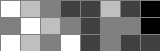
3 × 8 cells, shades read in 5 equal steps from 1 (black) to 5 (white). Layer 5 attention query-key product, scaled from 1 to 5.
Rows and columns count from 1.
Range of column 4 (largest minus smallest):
3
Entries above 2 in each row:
4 6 5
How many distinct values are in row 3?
4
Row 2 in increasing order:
1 2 3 3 3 3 4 5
